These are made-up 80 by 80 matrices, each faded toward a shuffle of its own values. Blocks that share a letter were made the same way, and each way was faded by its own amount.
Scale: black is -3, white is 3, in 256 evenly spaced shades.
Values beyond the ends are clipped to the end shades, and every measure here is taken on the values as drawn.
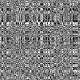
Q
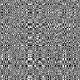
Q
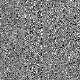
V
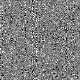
V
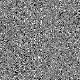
V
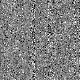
V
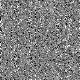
V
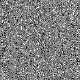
V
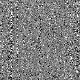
V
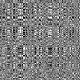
Q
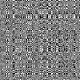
Q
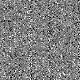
V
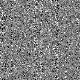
V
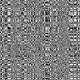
Q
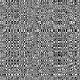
Q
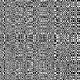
Q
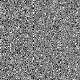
V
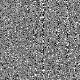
V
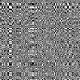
Q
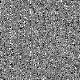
V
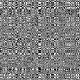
Q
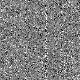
V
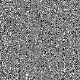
V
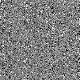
V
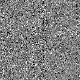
V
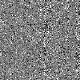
V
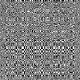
Q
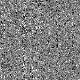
V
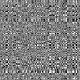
Q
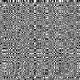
Q
